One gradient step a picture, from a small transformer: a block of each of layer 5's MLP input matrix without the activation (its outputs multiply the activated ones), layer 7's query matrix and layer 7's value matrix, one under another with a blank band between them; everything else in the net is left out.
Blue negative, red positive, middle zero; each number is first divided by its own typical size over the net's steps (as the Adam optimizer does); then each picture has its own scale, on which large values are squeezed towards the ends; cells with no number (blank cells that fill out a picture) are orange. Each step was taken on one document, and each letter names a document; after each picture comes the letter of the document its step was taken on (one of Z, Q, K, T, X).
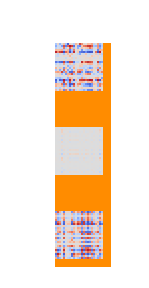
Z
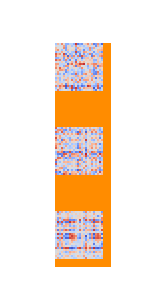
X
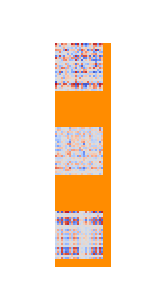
X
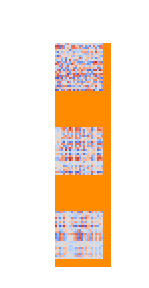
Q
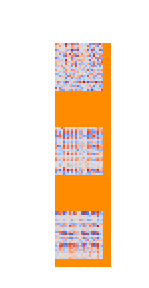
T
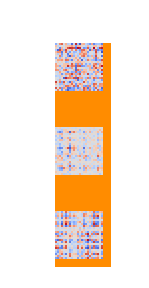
T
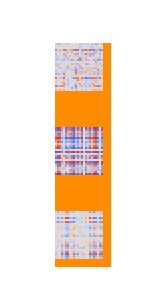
X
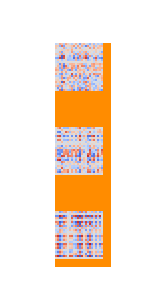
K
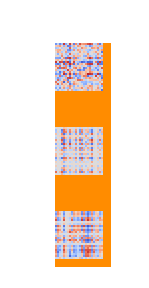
Z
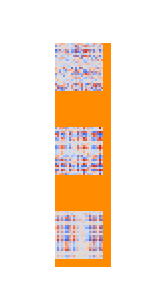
X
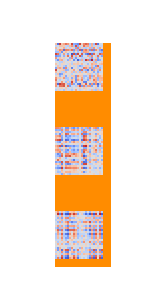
X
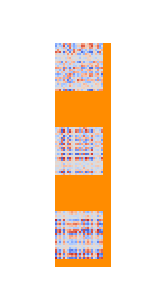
Z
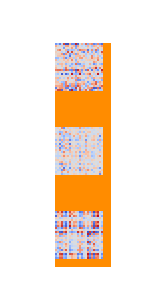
T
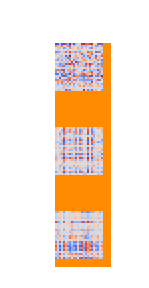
Z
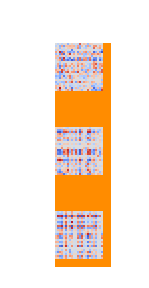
K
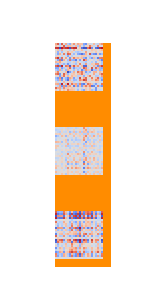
Q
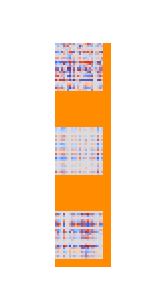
Z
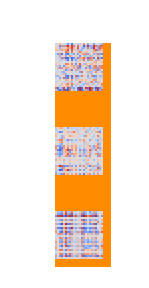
K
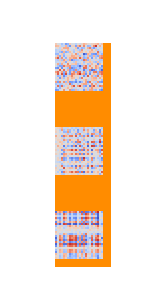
Q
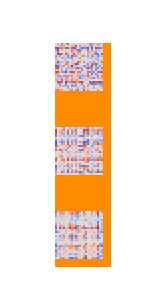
Q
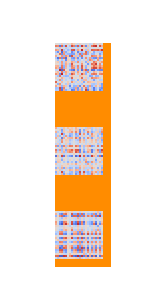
K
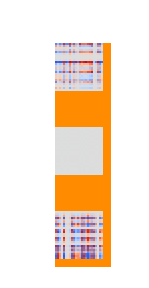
Z
